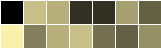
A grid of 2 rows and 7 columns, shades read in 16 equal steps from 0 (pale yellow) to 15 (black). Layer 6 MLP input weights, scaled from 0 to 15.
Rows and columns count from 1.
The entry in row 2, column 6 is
9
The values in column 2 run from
3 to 7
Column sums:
15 10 8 15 20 14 15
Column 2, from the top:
3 7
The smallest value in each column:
0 3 4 3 8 5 6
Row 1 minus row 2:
15 -4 0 9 4 -4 3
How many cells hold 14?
0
